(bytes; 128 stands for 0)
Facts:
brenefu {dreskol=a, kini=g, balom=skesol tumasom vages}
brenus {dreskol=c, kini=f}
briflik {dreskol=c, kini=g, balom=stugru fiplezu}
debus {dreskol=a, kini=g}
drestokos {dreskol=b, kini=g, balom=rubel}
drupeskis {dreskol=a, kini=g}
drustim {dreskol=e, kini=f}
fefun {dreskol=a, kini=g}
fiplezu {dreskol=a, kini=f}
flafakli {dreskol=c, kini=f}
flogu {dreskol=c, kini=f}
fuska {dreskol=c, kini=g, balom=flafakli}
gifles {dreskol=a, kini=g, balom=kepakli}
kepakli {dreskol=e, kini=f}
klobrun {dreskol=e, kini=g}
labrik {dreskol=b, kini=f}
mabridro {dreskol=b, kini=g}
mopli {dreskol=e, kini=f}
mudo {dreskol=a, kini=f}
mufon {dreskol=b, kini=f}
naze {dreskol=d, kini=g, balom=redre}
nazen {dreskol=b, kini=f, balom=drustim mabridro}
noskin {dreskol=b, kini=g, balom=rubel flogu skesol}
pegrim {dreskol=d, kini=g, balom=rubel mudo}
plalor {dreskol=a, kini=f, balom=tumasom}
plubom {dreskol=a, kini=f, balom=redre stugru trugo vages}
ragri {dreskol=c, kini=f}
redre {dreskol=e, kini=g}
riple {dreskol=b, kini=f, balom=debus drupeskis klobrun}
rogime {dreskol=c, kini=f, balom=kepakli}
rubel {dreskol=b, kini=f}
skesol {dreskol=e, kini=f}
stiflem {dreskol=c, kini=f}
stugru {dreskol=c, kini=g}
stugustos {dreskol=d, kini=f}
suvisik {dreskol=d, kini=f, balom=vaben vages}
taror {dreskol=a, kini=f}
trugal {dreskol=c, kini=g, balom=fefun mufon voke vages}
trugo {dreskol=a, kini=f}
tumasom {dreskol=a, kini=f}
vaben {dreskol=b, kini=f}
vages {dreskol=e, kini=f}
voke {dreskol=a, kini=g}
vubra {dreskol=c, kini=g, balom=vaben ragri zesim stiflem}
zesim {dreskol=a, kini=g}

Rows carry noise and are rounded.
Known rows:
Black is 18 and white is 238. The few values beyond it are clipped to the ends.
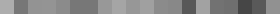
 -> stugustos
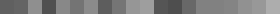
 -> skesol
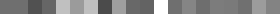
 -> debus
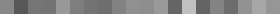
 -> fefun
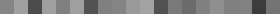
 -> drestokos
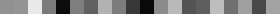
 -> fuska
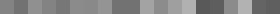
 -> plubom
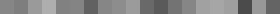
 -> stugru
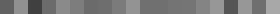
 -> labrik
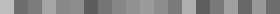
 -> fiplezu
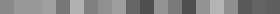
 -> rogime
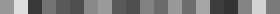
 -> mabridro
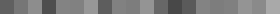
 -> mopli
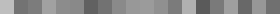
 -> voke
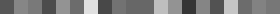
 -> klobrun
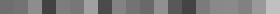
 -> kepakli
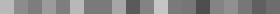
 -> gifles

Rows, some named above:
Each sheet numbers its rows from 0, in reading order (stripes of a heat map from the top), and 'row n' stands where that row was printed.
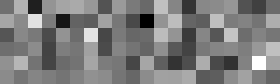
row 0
riple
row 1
flafakli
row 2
klobrun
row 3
kepakli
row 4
drustim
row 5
taror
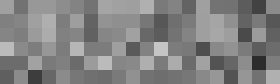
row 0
naze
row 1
vubra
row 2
stugru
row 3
gifles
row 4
pegrim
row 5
labrik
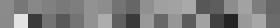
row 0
taror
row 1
nazen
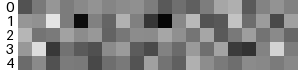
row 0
brenus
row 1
fuska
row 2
mudo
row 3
mabridro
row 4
mufon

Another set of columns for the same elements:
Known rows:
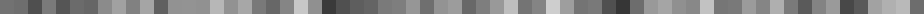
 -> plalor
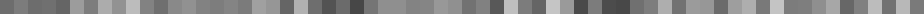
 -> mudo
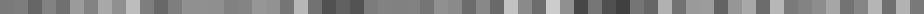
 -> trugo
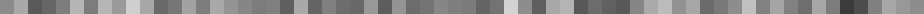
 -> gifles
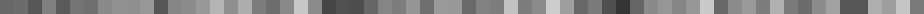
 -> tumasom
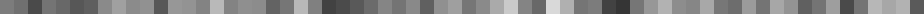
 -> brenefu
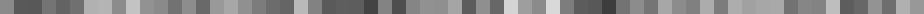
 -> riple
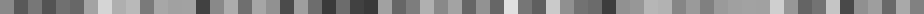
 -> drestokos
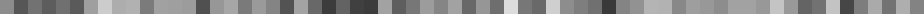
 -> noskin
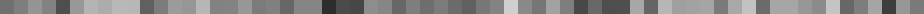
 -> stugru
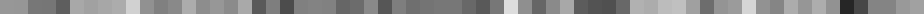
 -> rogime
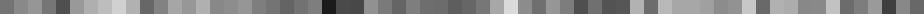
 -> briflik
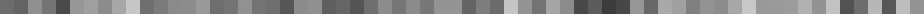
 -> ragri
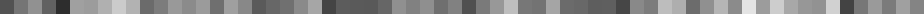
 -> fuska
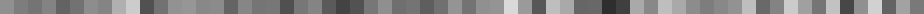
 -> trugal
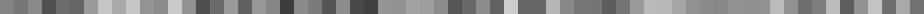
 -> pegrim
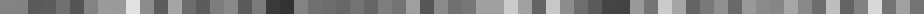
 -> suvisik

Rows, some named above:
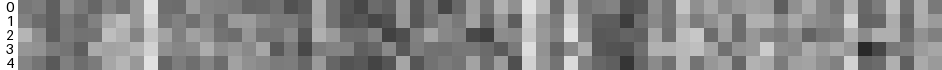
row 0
vages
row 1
labrik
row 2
naze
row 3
rogime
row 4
mufon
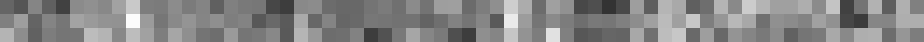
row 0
vubra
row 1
kepakli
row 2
naze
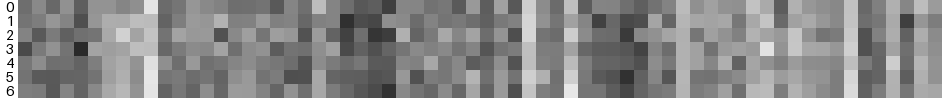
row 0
drustim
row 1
stugru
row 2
rubel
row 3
flafakli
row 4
stugustos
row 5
vaben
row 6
mabridro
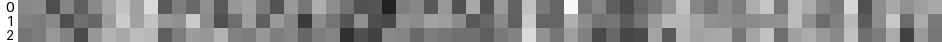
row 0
nazen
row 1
pegrim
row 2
stugru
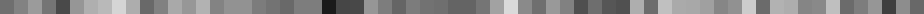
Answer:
briflik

